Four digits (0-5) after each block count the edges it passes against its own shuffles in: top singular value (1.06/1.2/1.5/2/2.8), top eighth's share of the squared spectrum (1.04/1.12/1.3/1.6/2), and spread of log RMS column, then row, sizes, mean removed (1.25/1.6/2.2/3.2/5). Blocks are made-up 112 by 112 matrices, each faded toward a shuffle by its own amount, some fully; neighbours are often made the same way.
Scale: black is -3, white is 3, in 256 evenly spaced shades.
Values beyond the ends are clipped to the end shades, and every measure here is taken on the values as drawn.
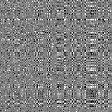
5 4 4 4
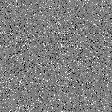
3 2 0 0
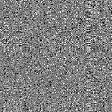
4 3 2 2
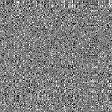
4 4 3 3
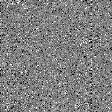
4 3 2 1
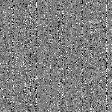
2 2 3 0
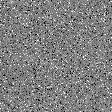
0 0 0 0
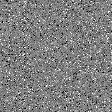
1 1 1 0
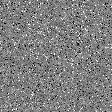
0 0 0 0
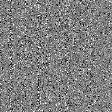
1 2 3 0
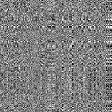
5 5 3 3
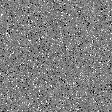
1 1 1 0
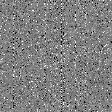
2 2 3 0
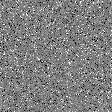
2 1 0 0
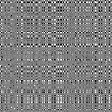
5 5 4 5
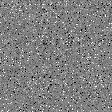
3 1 0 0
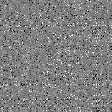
4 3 1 2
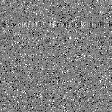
4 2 1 2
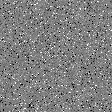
0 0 0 0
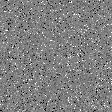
2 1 0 0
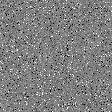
3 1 0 0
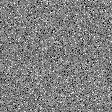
0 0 0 0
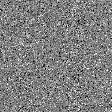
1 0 2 0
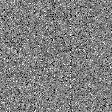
1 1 2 0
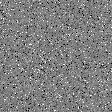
0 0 0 0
